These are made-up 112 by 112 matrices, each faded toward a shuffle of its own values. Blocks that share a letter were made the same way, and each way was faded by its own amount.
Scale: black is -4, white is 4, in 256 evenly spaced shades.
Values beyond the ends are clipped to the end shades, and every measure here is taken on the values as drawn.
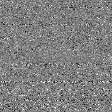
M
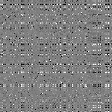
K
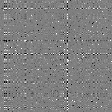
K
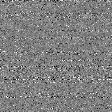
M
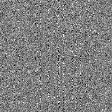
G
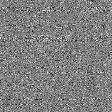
M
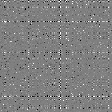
K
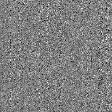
G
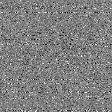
M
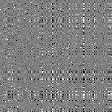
K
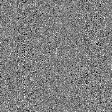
G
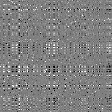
K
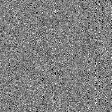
G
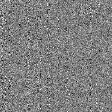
G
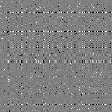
K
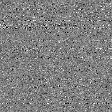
M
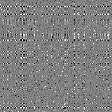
K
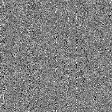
G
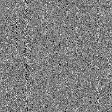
G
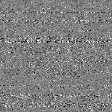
M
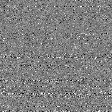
M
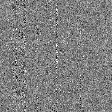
G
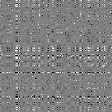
K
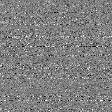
M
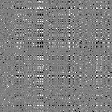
K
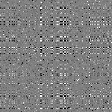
K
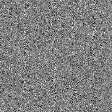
G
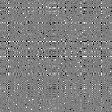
K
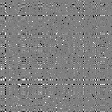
K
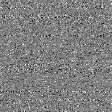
M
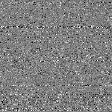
M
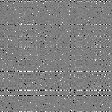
K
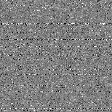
M
